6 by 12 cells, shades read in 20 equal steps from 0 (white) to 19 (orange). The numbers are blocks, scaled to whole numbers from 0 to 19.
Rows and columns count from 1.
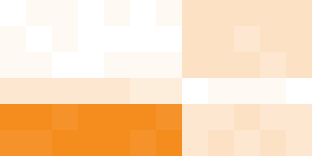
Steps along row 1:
up same down up down up up same same same same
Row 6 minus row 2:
17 18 18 19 19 18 19 -1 0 0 0 -1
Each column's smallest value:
0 0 0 0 0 0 0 0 1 1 1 0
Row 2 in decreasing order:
5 5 5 5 4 1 1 0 0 0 0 0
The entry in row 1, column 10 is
5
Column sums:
43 43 43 42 44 41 42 23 25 24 24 23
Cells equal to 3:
2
